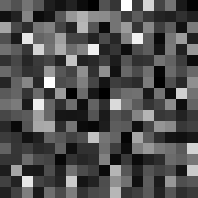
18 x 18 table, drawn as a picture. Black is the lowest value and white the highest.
The grain is fine, like static. No seam splits the table. The halves do not mirror each other. Overall the values sit about 30% of the way up the scale.
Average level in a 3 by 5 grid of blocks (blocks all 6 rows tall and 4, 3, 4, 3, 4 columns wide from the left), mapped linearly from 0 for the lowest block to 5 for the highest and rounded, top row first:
33250 / 33032 / 01212
